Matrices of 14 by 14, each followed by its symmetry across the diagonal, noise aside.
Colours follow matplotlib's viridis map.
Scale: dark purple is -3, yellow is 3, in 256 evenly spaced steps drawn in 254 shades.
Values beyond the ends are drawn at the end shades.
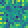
symmetric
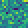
neither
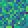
symmetric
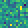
neither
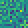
symmetric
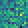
neither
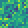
symmetric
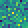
symmetric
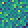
symmetric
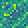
symmetric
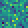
neither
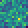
symmetric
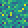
neither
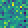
neither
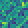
symmetric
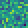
symmetric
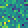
neither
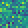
neither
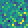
symmetric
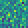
neither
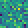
neither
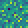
symmetric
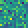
neither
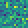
neither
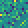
symmetric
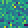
neither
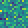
neither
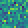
neither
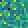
symmetric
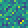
symmetric
